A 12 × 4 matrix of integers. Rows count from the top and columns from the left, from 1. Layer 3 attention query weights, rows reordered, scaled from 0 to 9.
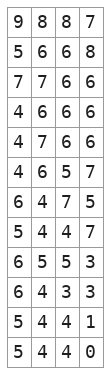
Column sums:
66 65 64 59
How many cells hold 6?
13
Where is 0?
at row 12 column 4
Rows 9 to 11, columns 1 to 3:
6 5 5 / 6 4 3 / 5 4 4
